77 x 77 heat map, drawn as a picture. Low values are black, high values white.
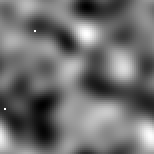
Slope: none. Lone odd cells: 2, each higher than its neighbours. Odd rows or columns: none. Mirror symmetry: none. Ninth with the lowest average: bottom left. Roughest part: top middle.
